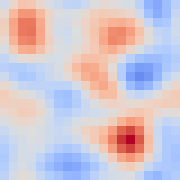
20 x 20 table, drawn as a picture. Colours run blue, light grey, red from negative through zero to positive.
Grain: blotchy. Lone odd cells: none. Mirror symmetry: none.
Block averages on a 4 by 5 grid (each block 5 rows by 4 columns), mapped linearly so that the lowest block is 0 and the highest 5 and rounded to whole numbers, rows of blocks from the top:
5 3 3 4 0 / 2 2 4 1 0 / 3 1 2 4 2 / 1 0 1 5 1
